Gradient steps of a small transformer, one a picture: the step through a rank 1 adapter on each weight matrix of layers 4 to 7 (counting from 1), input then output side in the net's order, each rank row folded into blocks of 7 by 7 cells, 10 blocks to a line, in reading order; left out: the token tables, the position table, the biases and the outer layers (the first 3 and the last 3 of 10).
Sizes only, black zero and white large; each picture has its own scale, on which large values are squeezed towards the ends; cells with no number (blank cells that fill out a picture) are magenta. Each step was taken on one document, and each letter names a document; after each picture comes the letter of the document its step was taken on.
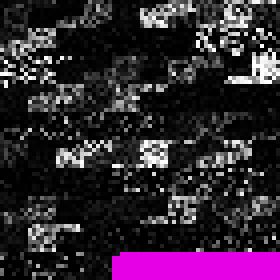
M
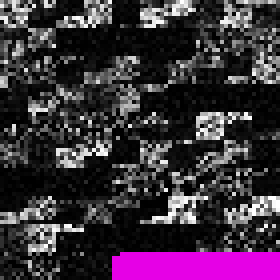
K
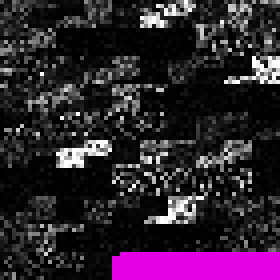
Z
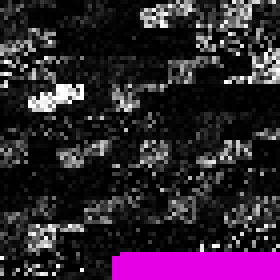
M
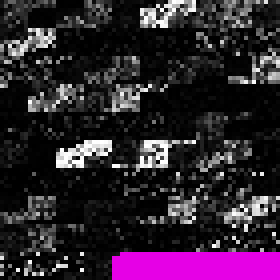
M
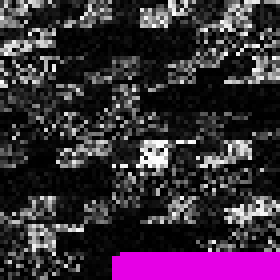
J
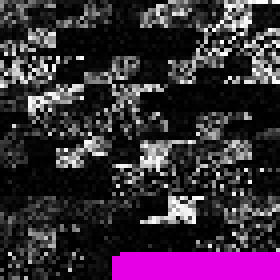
J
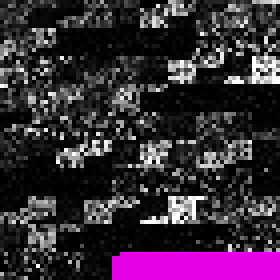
Z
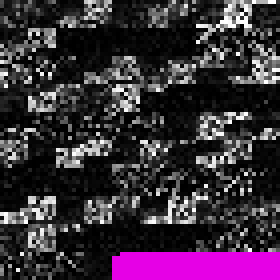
K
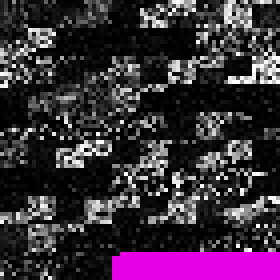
K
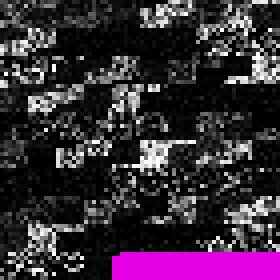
J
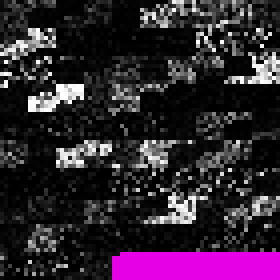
M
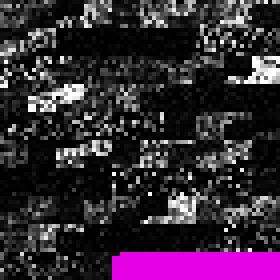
K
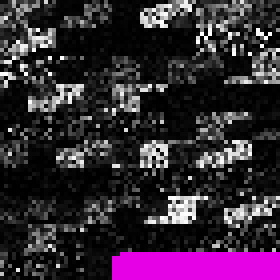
M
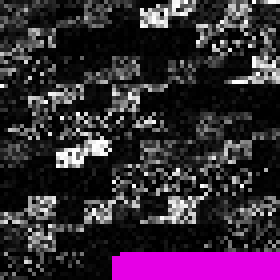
Z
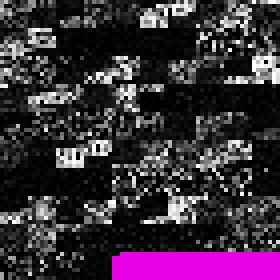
Z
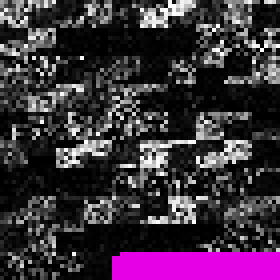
J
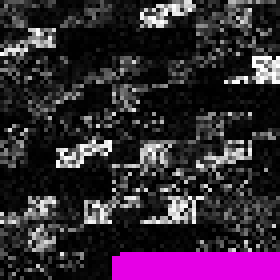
Z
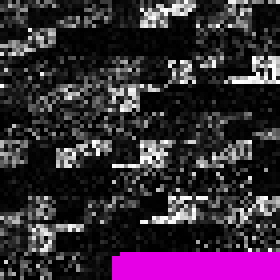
Z
